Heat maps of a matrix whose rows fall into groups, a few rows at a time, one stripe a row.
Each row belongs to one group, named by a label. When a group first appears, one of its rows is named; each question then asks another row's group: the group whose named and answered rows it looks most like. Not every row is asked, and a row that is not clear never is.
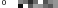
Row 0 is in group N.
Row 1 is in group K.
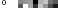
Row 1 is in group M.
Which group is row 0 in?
M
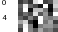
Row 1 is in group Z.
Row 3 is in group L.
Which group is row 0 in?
N
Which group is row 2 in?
K
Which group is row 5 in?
M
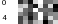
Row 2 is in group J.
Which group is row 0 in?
N
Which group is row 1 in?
M
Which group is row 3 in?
N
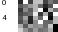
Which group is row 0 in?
K
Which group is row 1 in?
L
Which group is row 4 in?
Z
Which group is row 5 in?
N
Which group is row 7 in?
J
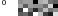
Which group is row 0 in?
M
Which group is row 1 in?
J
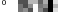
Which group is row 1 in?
L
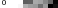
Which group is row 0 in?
J
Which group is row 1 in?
J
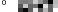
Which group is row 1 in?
Z
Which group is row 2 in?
L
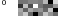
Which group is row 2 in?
J
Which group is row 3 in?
M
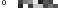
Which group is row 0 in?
L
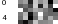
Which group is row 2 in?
J
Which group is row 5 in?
L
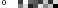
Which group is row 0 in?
Z
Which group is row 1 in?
M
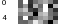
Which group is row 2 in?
M
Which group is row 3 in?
M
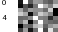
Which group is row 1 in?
N
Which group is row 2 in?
J
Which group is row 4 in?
L
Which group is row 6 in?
N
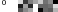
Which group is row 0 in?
J
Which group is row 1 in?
L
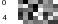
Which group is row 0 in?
L
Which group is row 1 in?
M
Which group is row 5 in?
J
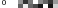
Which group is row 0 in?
L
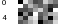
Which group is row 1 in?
J
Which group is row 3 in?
L
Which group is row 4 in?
L
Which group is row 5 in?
L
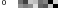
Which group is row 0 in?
L
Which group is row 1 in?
J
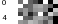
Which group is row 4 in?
J
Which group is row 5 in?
J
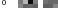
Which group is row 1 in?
N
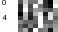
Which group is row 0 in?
K
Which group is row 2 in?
K
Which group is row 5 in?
N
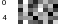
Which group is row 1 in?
M
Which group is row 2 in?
K
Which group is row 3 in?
Z
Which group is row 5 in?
Z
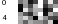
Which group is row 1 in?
N
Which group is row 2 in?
K
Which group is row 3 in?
N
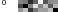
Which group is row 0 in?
N
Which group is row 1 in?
L
